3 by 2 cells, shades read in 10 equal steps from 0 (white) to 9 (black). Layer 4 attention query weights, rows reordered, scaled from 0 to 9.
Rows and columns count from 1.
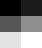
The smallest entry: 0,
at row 3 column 2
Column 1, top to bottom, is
9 6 1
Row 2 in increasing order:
4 6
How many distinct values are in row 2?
2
